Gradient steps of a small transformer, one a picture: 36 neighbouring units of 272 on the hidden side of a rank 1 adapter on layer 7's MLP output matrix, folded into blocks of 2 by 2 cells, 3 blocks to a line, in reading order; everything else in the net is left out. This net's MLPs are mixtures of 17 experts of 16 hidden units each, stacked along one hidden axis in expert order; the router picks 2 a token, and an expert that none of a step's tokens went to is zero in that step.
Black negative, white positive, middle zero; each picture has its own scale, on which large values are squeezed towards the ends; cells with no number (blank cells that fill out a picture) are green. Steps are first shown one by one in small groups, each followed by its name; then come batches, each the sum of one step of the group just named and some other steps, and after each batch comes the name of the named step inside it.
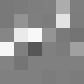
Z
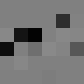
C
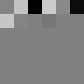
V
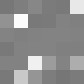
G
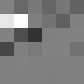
C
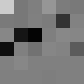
C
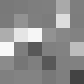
Z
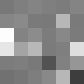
V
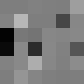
G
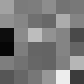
V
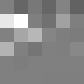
Z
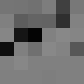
C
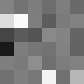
C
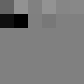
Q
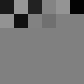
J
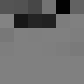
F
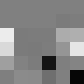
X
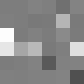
F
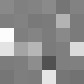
F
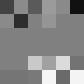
J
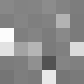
J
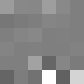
Q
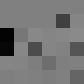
X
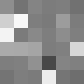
X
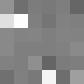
X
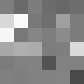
F
